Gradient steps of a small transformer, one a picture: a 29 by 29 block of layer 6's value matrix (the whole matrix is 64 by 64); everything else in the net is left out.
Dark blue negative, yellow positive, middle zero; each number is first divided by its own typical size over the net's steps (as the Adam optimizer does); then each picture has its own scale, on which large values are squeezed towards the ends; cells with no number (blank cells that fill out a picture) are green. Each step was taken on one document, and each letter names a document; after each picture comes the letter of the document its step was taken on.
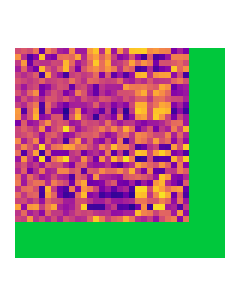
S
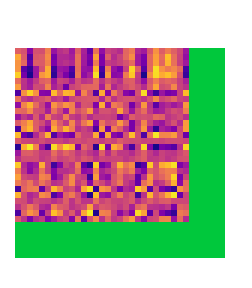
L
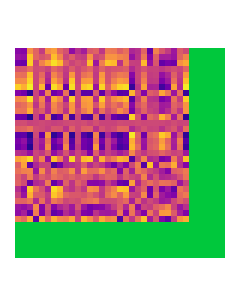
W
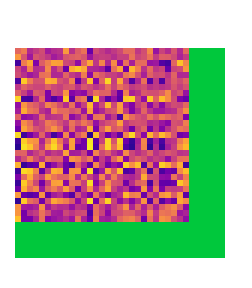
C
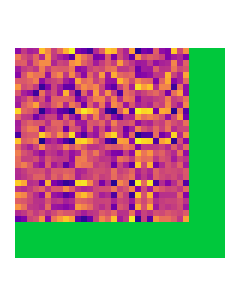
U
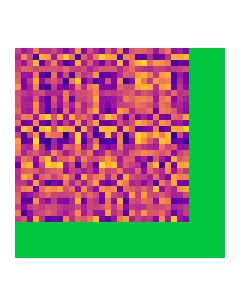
S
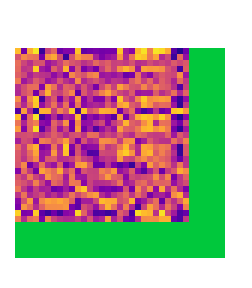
S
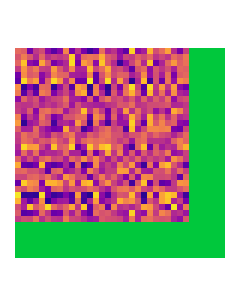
C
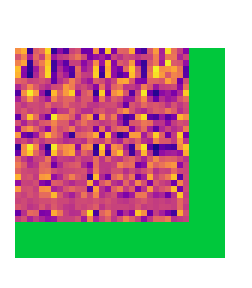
L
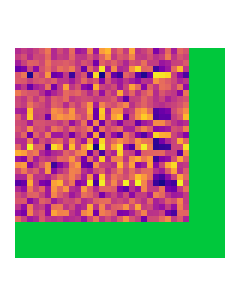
L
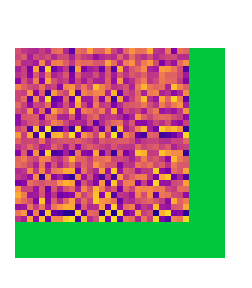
W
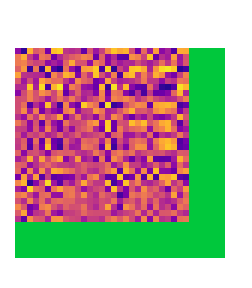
W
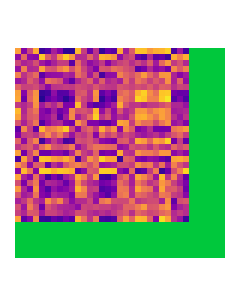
S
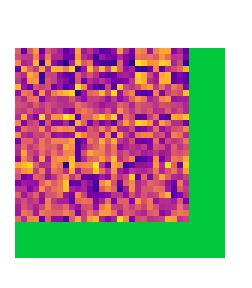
S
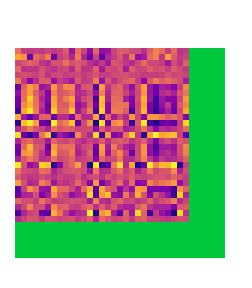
L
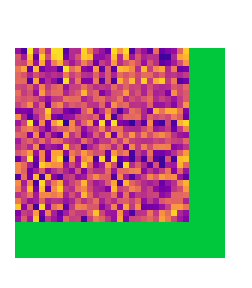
W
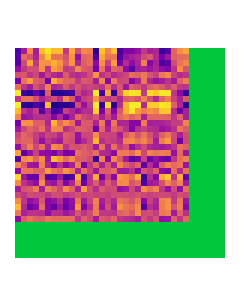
W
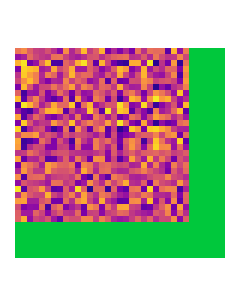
C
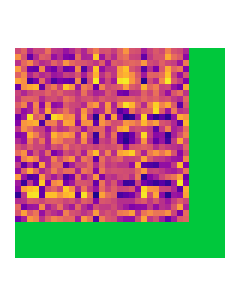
L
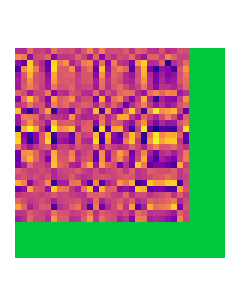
L
